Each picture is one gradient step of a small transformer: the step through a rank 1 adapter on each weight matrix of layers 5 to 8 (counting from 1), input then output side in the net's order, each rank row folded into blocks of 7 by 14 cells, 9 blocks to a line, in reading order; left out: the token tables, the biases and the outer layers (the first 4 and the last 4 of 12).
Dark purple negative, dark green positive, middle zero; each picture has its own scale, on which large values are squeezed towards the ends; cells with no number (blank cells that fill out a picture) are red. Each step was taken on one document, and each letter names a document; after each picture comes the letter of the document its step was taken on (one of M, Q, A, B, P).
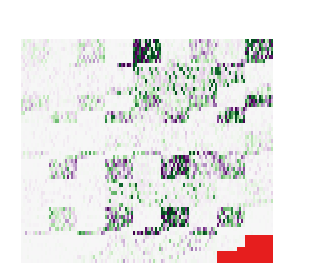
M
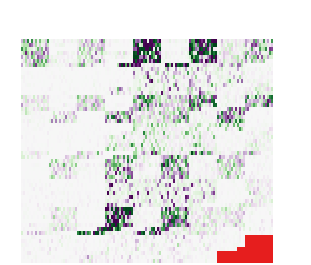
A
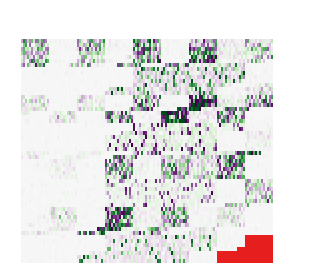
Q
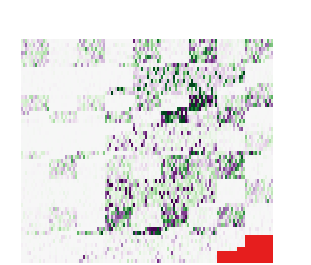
Q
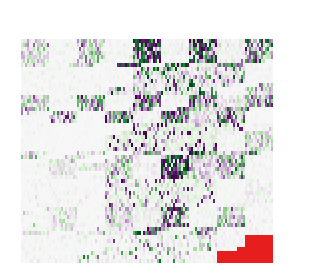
Q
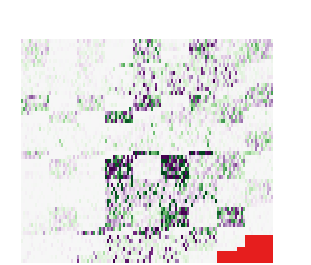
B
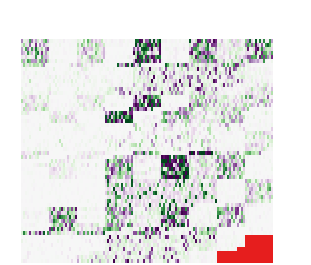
B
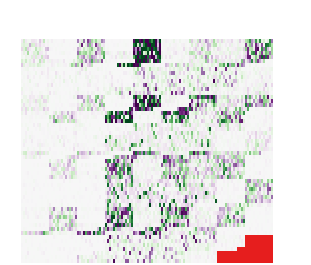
B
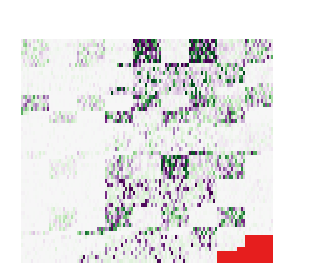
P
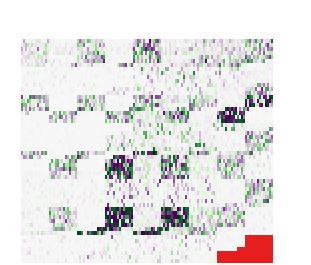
A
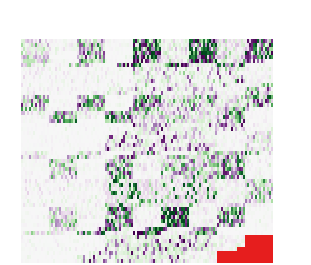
M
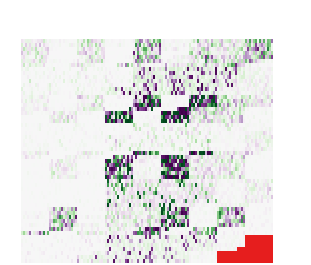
B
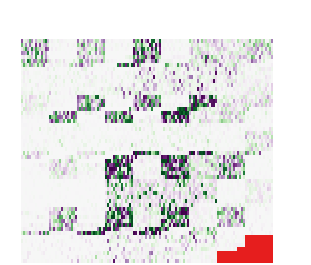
B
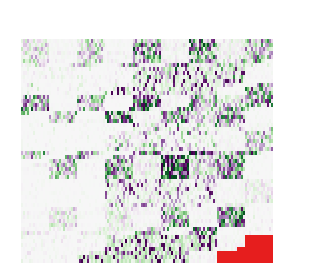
P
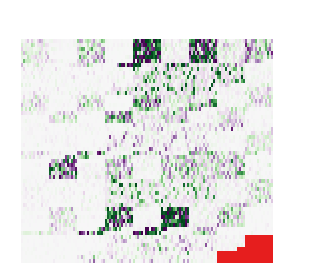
M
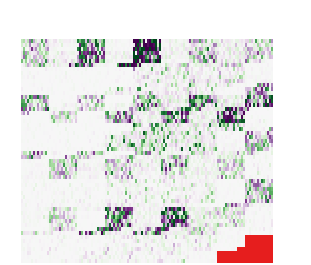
A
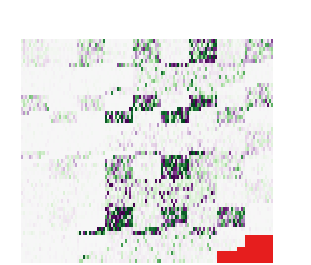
Q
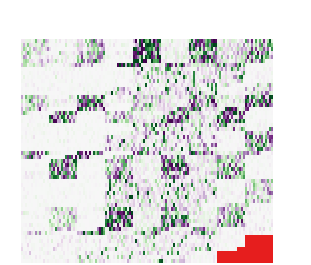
A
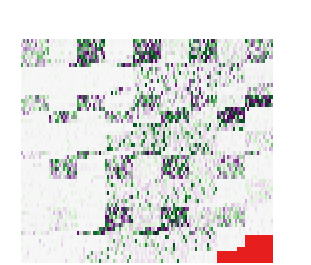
A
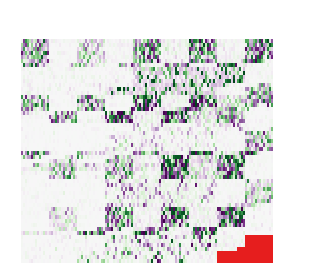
P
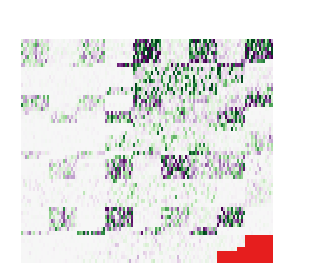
M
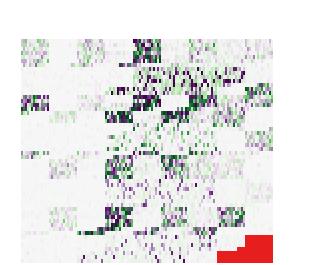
P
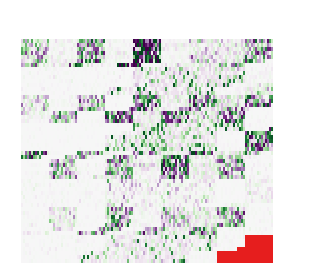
A
